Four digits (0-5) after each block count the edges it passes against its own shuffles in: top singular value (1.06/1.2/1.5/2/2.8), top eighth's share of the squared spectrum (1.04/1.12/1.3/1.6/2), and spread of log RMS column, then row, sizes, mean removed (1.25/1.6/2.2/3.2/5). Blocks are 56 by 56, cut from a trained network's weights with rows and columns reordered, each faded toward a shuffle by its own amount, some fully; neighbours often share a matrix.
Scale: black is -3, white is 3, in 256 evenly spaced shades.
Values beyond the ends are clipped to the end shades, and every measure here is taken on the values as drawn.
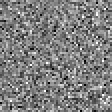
0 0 0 0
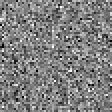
1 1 2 0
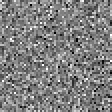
0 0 0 0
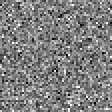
0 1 0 0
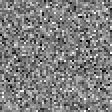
0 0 0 0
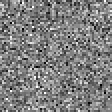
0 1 0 1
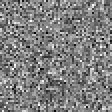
2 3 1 1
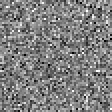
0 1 0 0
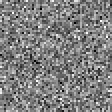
0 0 0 0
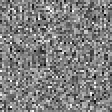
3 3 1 1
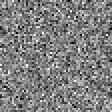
0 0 0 0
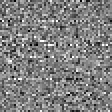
2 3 0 3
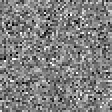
1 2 0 2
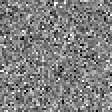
0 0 0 0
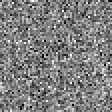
1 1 0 0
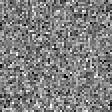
0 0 0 1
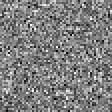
2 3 0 1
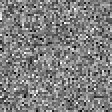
1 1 0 0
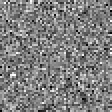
2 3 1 1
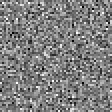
0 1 0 0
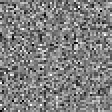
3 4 2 2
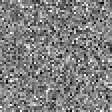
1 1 0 0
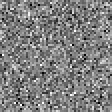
1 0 1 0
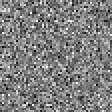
2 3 0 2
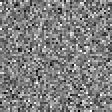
2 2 0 1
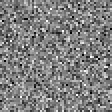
1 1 0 0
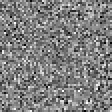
2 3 1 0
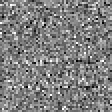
1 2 0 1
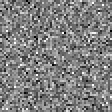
1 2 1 0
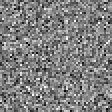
2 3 1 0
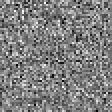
2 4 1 1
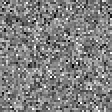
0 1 0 0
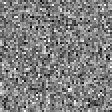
1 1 1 0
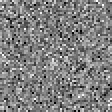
0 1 0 0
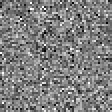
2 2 2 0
